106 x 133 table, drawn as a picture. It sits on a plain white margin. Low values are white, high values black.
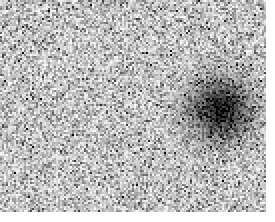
No single row or column stands out from its neighbours. The values are skewed, with a long tail toward high values. The halves do not mirror each other. The middle right is the ninth with the highest average. A single bump stands in the middle right. On average the colour sits 30% of the way up the scale. There are no regular stripes.
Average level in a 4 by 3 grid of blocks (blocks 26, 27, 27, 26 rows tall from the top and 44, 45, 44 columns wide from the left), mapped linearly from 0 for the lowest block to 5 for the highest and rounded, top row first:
000 / 004 / 005 / 000
